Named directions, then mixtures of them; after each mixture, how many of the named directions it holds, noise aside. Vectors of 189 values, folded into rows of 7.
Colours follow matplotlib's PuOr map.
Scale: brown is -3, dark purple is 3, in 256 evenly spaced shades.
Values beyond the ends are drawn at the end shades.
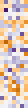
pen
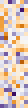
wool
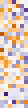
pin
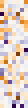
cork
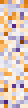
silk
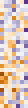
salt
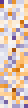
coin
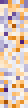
one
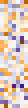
one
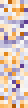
three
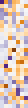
two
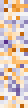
one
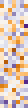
two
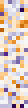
three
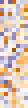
three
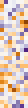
three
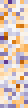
one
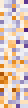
one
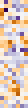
one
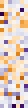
two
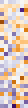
three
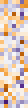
one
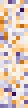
one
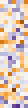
three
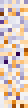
two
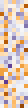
three
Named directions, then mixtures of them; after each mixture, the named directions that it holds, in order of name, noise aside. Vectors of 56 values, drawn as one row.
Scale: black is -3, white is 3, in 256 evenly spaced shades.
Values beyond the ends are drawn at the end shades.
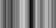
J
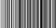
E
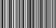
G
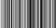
E, J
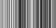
E, J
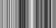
E, J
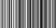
E, G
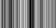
G, J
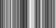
E, J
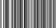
E, G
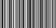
G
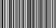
G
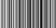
E, G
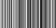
E, G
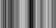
J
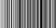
E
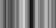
J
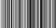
E, J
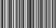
G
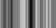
J
